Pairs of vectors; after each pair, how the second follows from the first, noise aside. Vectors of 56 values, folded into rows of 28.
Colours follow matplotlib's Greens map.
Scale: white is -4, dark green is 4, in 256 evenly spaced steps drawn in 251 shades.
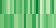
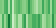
wrapped around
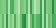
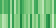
wrapped around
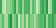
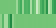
partly zeroed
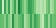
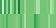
partly zeroed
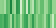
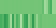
partly zeroed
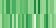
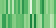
wrapped around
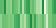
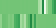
partly zeroed
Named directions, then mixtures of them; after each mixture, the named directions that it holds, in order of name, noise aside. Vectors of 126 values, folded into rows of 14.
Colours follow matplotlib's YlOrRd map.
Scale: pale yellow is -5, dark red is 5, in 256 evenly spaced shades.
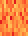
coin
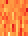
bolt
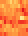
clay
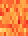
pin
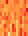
bolt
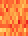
pin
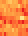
clay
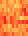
clay, coin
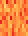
bolt, coin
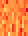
bolt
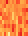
bolt, pin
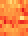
clay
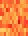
pin
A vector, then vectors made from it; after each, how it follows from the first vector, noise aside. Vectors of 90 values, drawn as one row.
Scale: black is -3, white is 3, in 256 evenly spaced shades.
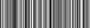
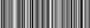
negated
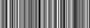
reversed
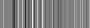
partly zeroed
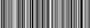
negated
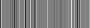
partly zeroed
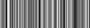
reversed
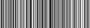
sign-scrambled
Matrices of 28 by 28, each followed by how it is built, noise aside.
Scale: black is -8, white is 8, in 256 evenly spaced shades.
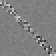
banded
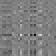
low rank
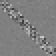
banded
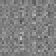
low rank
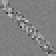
banded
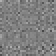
low rank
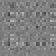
low rank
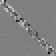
banded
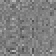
low rank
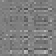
low rank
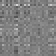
low rank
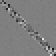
banded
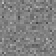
low rank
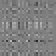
low rank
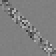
banded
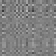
low rank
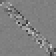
banded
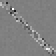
banded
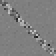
banded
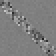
banded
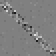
banded
